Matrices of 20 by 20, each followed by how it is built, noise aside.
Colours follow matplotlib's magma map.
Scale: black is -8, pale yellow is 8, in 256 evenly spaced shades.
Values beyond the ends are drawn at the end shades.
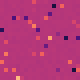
sparse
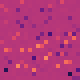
sparse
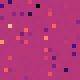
sparse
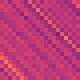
Toeplitz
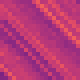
Toeplitz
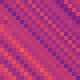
Toeplitz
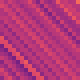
Toeplitz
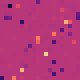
sparse
